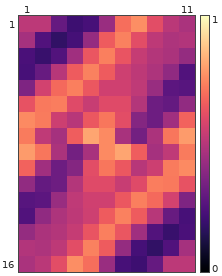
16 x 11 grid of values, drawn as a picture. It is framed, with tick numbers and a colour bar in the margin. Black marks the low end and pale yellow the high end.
Streaks slant up to the right. It looks the same turned upside down. No overall slope runs across the table. The ninth with the highest average is the centre. There is no seam.
